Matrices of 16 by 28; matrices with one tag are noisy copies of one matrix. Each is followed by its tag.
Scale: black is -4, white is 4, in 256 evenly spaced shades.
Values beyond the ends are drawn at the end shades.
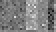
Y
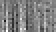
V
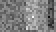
Y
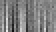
V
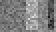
Y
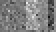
Y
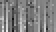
V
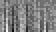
V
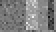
Y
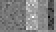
Y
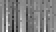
V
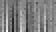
V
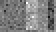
Y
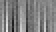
V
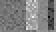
Y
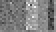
Y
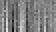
V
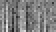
V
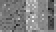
Y
